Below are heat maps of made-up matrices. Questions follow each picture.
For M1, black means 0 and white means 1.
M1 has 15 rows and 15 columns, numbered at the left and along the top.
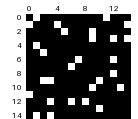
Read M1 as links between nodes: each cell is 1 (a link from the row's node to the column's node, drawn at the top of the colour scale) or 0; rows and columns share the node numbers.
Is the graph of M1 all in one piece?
yes
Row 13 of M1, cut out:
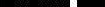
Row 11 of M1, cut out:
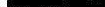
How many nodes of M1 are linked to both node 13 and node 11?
0
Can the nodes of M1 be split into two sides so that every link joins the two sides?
yes
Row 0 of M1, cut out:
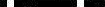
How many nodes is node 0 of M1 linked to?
2
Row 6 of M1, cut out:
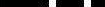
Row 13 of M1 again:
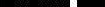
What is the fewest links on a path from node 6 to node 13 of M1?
5
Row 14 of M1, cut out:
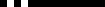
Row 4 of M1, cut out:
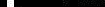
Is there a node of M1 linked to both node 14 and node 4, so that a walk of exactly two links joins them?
yes
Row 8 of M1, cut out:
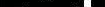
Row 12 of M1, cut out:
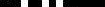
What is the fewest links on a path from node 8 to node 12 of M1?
1
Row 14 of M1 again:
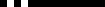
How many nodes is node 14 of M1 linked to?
2
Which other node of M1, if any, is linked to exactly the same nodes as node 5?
none
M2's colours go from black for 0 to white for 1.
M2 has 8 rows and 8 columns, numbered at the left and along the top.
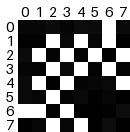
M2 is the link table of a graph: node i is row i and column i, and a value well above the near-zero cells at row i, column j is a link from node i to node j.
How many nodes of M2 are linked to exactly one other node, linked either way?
2
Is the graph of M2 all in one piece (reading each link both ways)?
yes
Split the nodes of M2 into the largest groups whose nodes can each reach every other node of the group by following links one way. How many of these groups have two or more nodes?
1
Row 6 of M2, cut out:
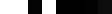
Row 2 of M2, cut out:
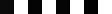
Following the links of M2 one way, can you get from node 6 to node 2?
yes
